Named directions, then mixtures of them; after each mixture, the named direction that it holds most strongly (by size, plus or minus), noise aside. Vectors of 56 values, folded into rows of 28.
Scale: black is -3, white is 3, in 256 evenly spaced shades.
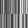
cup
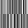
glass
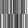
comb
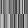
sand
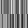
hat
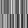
hat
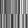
cup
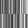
cup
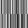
hat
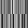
comb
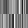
glass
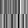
cup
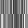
comb
